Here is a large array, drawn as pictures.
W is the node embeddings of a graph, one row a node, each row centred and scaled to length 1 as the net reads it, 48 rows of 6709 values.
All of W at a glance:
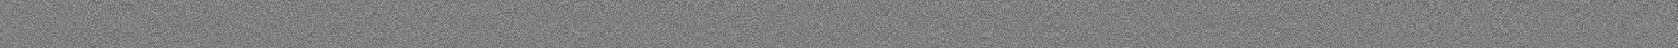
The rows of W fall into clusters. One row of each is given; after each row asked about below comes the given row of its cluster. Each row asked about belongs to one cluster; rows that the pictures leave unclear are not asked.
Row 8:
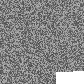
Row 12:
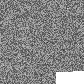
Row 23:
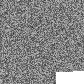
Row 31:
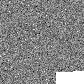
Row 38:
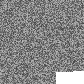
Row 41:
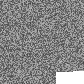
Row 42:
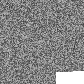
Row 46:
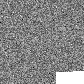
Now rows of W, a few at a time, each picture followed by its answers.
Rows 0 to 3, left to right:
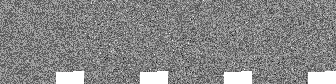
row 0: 38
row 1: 46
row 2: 46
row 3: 23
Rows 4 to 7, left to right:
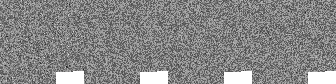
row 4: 8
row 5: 8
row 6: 41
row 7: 31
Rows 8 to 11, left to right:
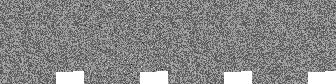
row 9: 12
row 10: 8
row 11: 38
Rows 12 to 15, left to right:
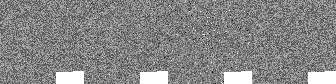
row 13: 12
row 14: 31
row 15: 23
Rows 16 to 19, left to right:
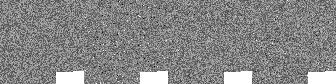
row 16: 41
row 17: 38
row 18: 42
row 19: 46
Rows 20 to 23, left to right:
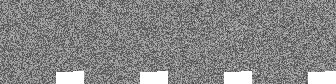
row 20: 41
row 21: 38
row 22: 46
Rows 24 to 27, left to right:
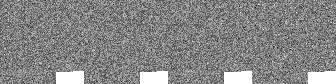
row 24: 41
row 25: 42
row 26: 41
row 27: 23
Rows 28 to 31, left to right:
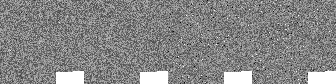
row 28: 42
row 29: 12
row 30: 38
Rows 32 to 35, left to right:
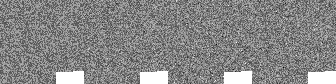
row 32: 8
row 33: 8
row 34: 41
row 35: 46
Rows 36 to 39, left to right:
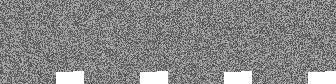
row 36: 8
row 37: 12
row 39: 31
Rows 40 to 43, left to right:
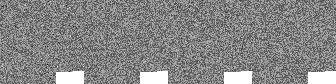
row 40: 12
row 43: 46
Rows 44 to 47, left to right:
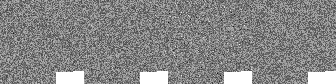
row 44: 31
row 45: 23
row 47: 38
